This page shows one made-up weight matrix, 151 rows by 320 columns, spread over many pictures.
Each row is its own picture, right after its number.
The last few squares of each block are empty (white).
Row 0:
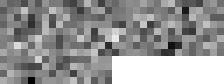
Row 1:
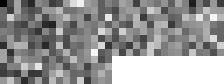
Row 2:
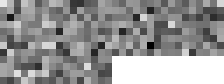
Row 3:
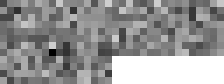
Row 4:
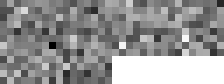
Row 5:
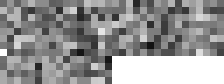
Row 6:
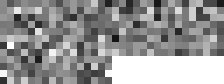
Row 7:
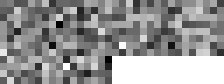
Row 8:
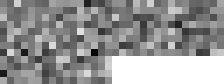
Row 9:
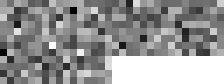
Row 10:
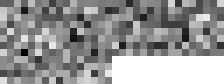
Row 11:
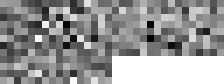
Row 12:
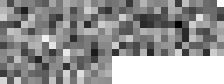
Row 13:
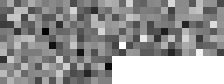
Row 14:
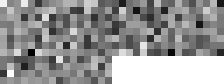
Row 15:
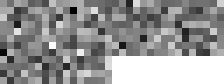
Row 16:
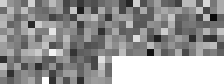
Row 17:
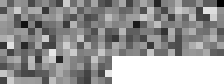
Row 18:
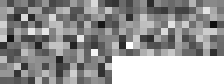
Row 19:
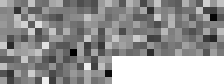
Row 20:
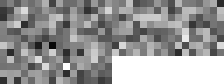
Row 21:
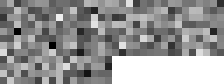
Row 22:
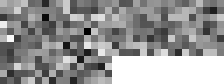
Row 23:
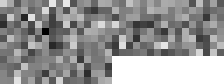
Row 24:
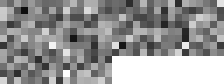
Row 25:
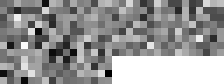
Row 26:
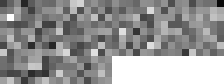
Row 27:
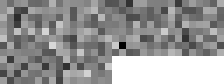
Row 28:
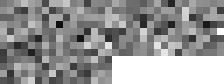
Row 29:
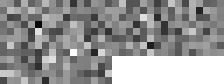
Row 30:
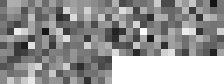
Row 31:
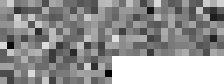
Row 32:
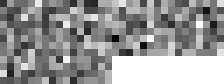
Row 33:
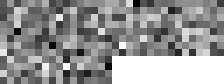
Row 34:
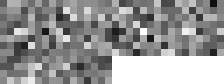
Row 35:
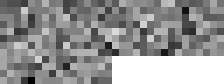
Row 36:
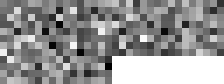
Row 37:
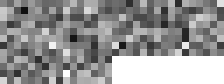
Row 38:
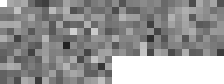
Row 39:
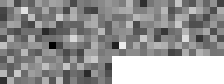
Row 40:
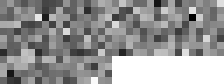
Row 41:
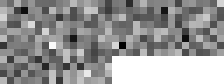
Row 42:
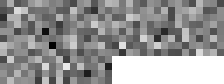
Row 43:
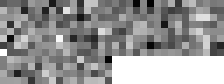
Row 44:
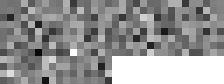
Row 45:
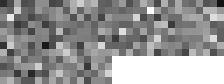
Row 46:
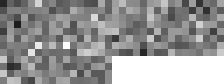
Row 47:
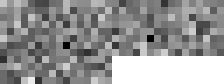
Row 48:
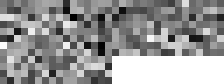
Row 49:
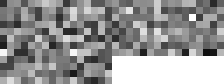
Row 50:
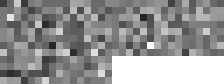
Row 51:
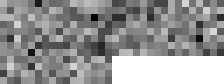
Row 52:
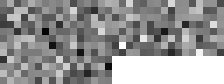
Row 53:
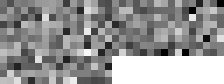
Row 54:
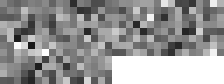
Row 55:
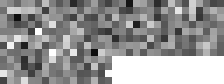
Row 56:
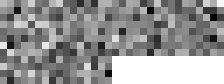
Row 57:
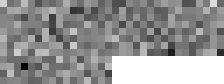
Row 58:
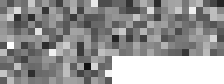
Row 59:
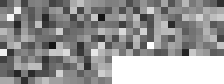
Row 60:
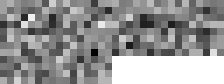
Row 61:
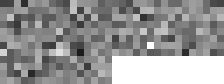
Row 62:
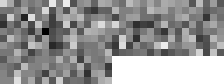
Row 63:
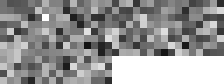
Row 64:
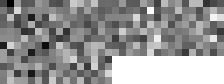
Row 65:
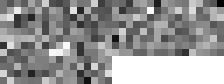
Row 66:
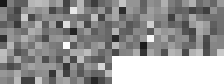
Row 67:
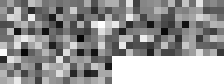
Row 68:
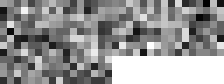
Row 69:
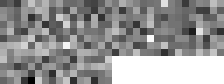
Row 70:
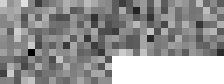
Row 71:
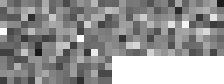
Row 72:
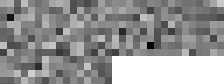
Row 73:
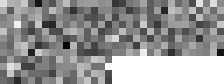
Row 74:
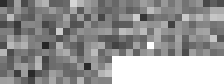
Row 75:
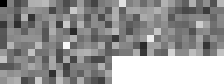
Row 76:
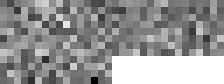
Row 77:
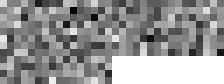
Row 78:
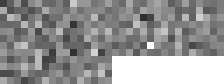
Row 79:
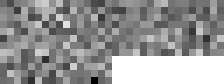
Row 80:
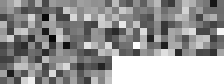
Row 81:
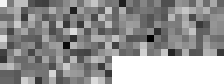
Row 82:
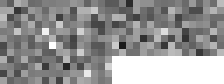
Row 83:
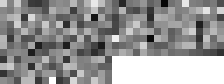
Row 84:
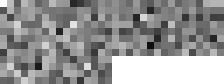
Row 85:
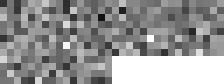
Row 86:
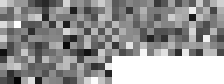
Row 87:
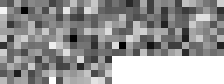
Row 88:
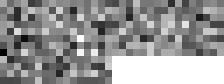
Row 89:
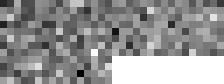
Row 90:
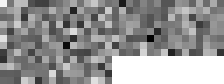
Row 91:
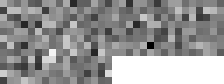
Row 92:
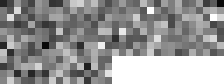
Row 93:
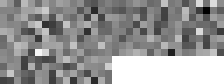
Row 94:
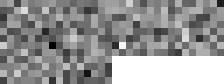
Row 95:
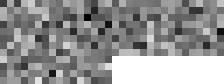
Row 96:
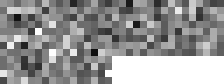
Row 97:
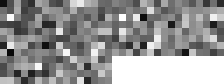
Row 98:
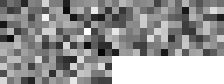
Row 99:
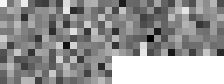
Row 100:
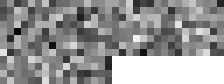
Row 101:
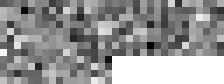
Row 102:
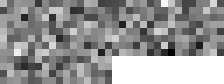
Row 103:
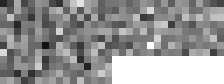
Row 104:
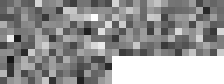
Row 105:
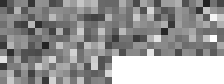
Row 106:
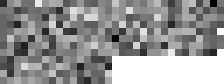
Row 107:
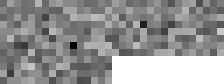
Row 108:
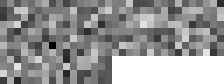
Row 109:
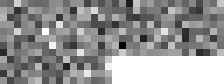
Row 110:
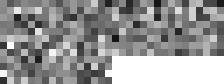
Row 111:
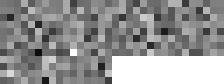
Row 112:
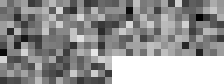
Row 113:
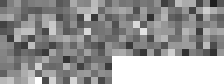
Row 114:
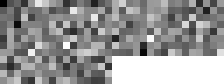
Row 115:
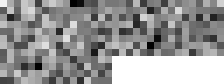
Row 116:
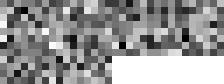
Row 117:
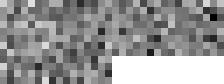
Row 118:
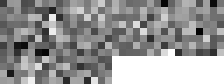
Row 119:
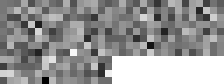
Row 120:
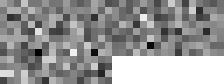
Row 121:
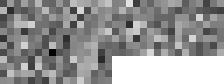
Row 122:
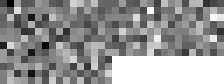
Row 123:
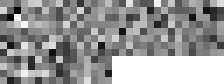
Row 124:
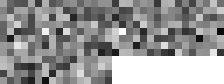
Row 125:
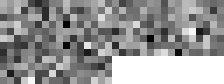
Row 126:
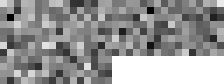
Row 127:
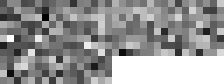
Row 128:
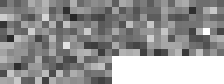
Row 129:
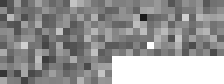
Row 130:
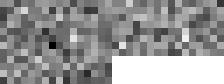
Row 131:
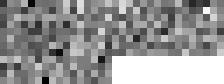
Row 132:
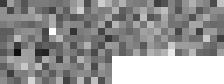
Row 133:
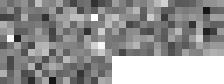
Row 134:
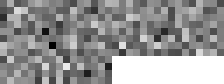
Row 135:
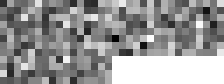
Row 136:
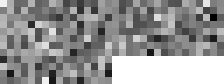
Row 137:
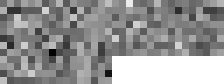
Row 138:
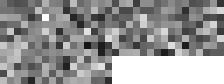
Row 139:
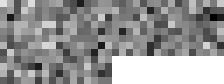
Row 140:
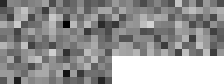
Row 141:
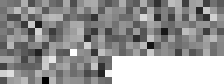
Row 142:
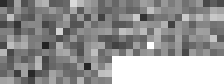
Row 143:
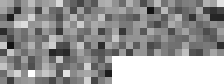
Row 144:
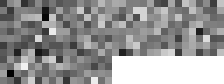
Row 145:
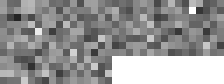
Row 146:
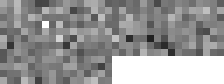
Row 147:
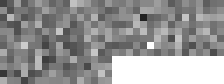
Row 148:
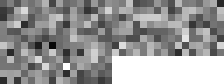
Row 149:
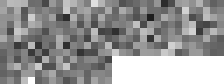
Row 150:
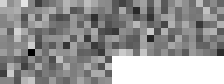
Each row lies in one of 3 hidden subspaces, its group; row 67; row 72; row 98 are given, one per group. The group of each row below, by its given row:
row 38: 98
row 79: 98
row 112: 67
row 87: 67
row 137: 72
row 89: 72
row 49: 98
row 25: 72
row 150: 98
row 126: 72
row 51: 98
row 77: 98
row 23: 67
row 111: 72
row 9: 67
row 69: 98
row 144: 98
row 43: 67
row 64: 72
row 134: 67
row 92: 72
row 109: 67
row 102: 98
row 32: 98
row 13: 67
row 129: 72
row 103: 72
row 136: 72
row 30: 98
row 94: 67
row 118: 98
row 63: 98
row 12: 67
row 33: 67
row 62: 67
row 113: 98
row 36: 67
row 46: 98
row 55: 72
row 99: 98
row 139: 72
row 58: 72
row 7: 67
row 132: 98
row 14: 98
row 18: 67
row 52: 67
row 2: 72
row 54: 98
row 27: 67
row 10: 67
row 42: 67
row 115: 72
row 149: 98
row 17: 72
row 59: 72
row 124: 98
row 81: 98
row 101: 67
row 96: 72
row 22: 98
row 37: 67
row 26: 72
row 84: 72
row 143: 72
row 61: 72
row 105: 72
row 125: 98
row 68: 67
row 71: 67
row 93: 98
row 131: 72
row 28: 98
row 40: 98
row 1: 72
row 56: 72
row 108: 67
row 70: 98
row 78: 72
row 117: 72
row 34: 98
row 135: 98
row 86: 98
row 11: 98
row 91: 72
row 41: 67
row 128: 98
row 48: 98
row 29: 72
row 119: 72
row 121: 72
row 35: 98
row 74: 72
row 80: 98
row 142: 72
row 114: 98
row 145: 72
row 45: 72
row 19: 72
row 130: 67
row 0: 98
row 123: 72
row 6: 72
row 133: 98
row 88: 67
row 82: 67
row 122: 72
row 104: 98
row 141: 72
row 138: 98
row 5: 67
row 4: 67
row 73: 98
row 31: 72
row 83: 98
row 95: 98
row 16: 72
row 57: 98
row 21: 67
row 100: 67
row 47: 98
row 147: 72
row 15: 67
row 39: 67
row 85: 98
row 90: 98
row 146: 98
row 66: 98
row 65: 72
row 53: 98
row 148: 67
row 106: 98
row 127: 98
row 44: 72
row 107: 98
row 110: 72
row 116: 67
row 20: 67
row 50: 72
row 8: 67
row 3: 72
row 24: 67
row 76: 98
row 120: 72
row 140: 67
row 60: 67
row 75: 98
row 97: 72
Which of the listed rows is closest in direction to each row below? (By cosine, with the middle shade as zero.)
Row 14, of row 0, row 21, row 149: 149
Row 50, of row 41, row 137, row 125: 41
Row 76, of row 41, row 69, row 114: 69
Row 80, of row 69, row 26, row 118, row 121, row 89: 118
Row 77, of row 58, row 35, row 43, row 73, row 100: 73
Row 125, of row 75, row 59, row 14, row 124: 14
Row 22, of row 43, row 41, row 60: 60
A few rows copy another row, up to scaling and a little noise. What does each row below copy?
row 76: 79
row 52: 13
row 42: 134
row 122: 64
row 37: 24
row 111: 44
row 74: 142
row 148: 20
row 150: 70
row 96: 55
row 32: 135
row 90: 81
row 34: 30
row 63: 138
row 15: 9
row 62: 23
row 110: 6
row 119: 141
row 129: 147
